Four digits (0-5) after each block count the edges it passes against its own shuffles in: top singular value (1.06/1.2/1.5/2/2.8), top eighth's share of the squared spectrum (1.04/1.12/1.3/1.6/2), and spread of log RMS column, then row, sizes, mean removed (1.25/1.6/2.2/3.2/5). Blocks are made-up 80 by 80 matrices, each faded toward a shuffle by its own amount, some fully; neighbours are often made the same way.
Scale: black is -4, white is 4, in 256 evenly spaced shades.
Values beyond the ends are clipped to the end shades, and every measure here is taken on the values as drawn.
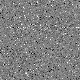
1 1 0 1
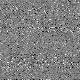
1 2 0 3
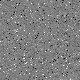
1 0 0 0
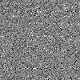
3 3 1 2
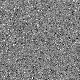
2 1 0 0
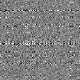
4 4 2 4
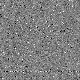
2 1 0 1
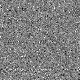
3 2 0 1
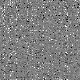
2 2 2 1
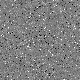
0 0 0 0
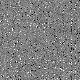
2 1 1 0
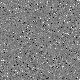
0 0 0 0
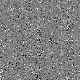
1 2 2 1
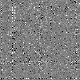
2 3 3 2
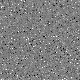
0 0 0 0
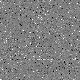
2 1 0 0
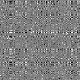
5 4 3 3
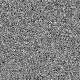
2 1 0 0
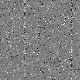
3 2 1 1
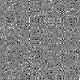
4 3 2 2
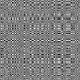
5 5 4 4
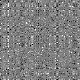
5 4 2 2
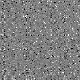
4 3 2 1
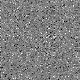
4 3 1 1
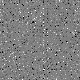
3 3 1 1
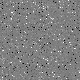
1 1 0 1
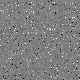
1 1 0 0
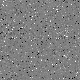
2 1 0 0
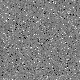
0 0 0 0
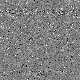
1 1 0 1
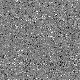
0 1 0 2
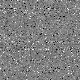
1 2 0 2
